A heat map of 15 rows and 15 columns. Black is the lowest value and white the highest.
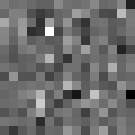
The distribution is heavy-tailed on both sides. The texture is fine-grained noise. The halves do not mirror each other. The middle left is the smoothest part. Overall the values sit about 40% of the way up the scale.
